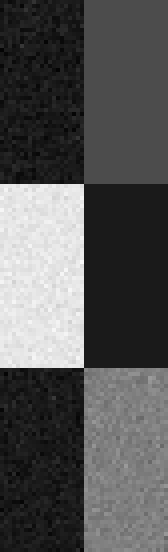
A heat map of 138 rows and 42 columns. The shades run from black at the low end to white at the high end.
It is made of 3 by 2 panels. Panel 1,1: very low, fine-grained, faint in contrast. Panel 1,2: low, flat. Panel 2,1: very high, fine-grained, faint in contrast. Panel 2,2: very low, flat. Panel 3,1: very low, fine-grained, faint in contrast. Panel 3,2: middling, fine-grained, faint in contrast.
